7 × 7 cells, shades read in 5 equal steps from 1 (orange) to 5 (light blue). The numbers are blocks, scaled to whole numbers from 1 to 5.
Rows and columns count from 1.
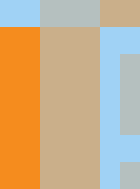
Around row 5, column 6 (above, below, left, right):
5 5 3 4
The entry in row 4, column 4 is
3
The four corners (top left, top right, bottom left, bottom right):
5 3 1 4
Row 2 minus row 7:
0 0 0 0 0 0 1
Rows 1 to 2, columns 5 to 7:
4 3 3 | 3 5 5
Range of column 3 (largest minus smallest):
1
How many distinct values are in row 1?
3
